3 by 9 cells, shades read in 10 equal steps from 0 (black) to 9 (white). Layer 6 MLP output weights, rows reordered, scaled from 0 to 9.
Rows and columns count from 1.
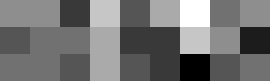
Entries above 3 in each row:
7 5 4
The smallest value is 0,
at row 3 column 7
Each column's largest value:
5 5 4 7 3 6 9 5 5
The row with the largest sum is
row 1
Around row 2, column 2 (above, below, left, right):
5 4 3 4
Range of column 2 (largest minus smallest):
1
